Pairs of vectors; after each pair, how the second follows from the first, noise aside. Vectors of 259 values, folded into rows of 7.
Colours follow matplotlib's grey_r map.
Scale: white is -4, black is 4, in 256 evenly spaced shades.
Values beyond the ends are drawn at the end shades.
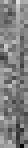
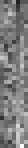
negated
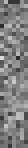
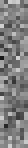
negated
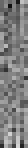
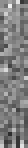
negated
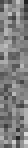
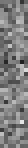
shuffled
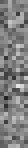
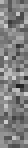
negated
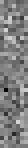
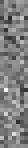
negated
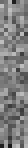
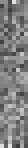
negated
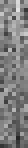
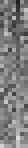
negated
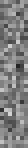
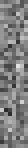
negated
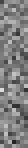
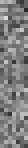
shuffled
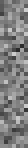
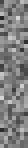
shuffled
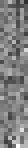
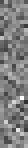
shuffled
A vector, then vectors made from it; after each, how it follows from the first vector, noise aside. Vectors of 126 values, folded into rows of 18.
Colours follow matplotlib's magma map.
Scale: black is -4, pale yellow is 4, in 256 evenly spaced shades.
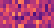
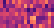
wrapped around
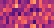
reversed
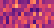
reversed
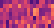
wrapped around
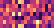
scaled up
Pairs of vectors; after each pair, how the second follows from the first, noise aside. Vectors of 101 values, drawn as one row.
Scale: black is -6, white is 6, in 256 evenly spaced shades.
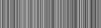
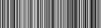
scaled up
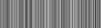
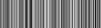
scaled up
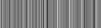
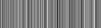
negated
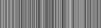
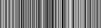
scaled up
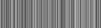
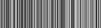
scaled up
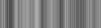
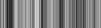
scaled up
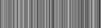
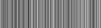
negated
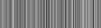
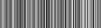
scaled up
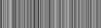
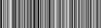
scaled up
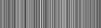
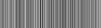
negated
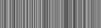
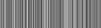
negated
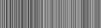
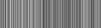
negated
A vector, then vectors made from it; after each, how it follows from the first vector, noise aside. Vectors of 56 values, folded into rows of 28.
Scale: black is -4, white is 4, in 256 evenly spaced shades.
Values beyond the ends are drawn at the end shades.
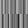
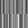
negated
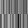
sign-scrambled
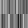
sign-scrambled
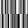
scaled up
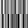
scaled up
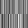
sign-scrambled
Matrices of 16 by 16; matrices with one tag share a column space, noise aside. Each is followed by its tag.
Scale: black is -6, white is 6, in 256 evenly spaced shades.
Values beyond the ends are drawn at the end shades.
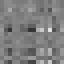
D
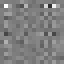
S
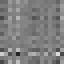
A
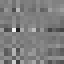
D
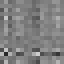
A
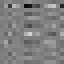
S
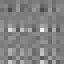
D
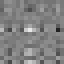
D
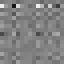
S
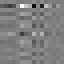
S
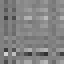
A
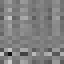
A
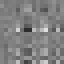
D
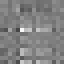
D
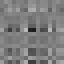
D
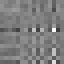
D
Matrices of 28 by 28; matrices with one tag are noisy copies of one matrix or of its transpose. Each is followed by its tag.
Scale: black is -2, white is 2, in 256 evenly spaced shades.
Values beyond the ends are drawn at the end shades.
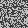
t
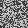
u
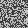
t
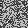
u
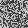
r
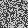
t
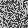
r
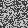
u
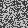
u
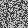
t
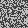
t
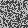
r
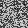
u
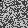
u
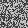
u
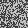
u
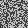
t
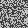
t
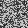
u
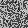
r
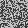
r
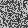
r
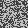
u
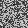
u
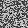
u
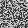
r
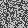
t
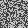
t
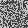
r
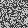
t
